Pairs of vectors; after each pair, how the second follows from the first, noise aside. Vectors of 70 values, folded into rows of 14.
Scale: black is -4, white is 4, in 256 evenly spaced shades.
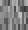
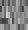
reversed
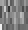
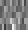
shuffled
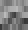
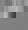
partly zeroed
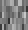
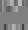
partly zeroed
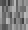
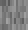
shrunk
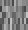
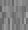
shrunk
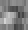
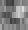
reversed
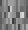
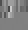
partly zeroed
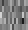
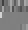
partly zeroed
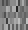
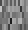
reversed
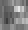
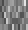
shuffled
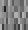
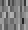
reversed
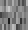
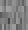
shrunk
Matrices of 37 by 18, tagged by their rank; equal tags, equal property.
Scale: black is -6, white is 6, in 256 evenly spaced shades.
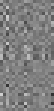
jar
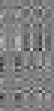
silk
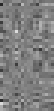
jar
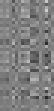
silk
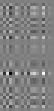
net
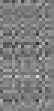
jar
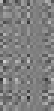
silk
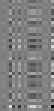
net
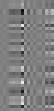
net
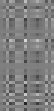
net
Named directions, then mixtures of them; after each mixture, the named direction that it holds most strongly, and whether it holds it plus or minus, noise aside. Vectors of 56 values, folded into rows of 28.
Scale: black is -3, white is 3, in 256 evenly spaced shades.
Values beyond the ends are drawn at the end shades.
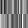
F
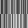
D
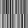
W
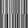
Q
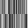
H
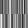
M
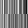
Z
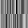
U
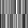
U, minus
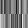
F, plus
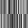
F, plus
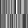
U, minus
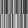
D, plus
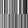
Z, plus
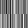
W, plus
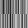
W, plus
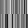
Q, plus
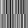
W, plus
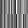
U, minus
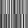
W, minus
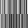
D, minus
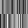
F, minus
